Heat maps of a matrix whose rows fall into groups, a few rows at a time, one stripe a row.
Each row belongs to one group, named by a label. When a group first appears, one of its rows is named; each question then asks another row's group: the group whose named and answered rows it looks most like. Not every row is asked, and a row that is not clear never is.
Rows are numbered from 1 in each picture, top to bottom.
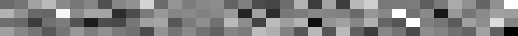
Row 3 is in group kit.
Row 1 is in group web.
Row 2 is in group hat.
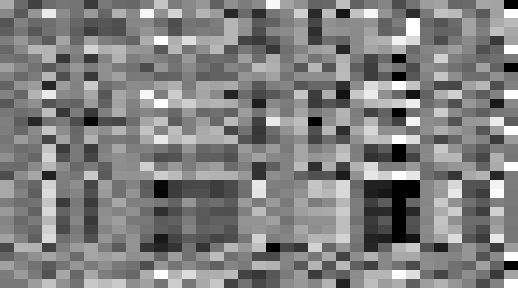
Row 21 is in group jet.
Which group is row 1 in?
kit
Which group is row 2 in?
web
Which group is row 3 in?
kit
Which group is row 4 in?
kit
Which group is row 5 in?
hat
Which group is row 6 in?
web
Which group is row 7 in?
jet
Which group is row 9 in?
jet
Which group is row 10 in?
hat
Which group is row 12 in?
hat
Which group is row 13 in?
jet
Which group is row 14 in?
kit
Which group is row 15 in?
web
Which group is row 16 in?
hat
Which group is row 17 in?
jet
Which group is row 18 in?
jet
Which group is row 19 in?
web
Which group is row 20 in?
hat
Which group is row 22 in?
jet
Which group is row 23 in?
jet
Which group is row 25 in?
jet
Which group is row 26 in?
jet
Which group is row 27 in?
jet
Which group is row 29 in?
web
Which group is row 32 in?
web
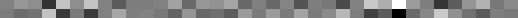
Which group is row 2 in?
jet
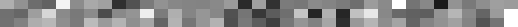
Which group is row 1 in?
hat
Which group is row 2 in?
web
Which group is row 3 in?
web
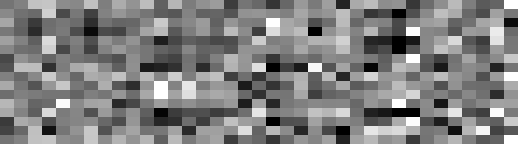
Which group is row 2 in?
jet
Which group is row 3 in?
kit
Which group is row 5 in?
jet
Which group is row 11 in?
hat
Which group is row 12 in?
hat
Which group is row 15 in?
hat
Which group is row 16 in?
web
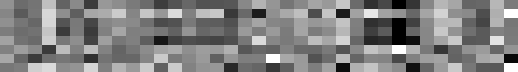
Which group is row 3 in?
jet
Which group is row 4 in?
jet
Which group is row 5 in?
jet
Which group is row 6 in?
hat
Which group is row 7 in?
kit
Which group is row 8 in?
web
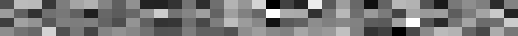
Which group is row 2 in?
kit
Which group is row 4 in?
jet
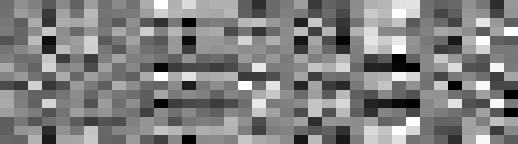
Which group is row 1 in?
hat
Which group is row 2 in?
hat
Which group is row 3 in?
hat
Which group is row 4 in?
web
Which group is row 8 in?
jet
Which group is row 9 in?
hat
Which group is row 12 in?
jet
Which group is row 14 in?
kit
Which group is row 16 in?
hat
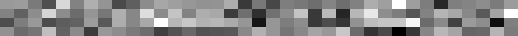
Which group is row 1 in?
hat
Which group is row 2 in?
web
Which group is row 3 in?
hat
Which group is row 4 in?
jet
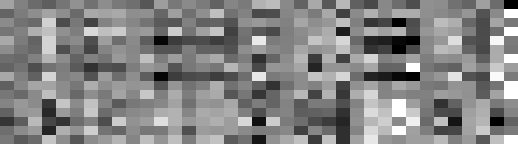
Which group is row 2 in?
web
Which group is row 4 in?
web
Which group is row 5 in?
jet
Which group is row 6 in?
jet
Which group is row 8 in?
kit
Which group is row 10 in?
web
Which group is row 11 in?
web
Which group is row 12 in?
hat
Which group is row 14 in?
hat
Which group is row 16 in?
web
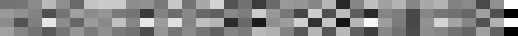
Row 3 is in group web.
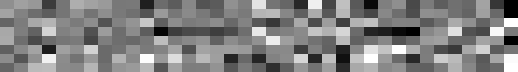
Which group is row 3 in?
web
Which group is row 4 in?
jet
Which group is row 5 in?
kit
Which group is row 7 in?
web
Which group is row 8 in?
web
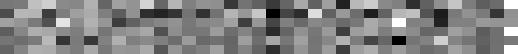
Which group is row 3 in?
hat
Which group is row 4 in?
web
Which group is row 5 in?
jet
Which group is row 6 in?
web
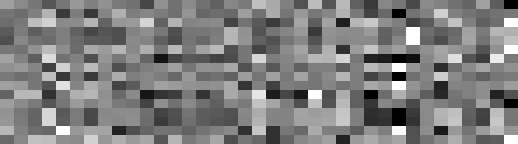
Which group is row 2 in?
jet
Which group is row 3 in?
web
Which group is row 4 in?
kit
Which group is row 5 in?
kit
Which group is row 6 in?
web
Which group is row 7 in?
jet
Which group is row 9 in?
jet
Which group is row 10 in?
hat
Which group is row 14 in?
jet
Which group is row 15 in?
hat
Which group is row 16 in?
web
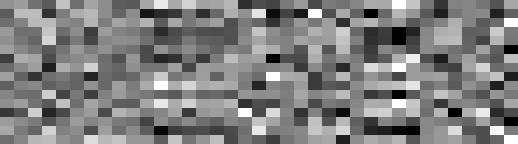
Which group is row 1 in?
hat
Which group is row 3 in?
web
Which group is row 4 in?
jet
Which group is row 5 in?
jet
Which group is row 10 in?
hat
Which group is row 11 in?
jet
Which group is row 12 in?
hat
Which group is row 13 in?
hat
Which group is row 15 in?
jet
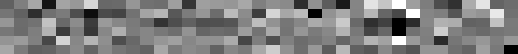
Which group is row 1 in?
hat
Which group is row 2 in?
kit
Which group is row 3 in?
jet
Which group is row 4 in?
jet
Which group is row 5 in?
hat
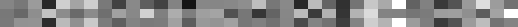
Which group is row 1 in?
hat
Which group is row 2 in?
web
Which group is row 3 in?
hat
